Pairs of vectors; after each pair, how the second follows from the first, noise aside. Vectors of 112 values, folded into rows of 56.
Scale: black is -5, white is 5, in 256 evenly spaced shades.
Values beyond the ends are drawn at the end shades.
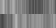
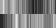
scaled up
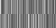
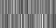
shuffled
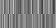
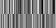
scaled up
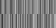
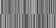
shuffled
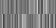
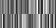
scaled up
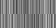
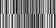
scaled up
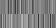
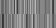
shuffled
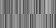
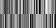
scaled up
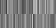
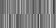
shuffled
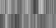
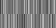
shuffled
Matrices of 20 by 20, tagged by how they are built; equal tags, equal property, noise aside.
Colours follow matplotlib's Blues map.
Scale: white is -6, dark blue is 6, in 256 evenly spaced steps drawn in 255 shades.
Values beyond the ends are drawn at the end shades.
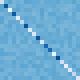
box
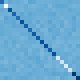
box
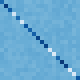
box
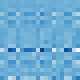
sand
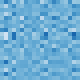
sand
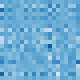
sand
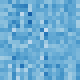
sand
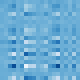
sand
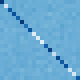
box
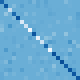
box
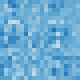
sand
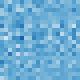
sand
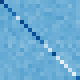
box
